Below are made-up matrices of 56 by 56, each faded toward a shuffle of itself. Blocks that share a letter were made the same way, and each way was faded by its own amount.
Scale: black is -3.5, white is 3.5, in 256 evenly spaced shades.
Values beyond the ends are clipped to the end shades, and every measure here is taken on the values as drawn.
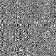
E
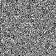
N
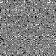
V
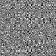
E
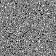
N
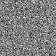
N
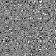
E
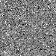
N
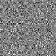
E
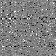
V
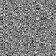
E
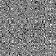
E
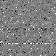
V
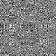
E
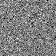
N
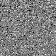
N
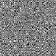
E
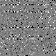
V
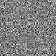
E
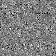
N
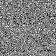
N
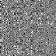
E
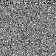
N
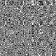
E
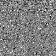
N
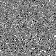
N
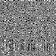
E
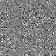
V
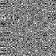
E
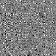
E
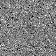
N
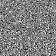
N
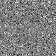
N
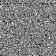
N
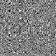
E
